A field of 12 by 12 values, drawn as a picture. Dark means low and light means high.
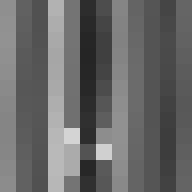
Stripes: upright, repeating 3 times. Grain: streaks running down. Roughest part: bottom middle. Odd patch: rougher, in the bottom middle.
